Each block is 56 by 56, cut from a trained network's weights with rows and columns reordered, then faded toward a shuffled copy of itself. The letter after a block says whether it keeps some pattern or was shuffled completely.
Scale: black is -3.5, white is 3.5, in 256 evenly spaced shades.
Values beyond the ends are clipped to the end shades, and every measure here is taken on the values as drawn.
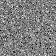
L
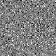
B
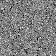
L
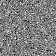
L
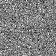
L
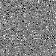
B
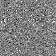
B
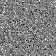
L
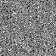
B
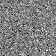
L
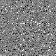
B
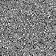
B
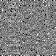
B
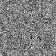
B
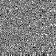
B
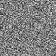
B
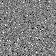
L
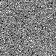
L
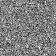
L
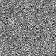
B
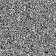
L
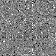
B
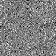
B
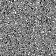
L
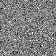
B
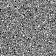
L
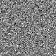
B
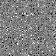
B
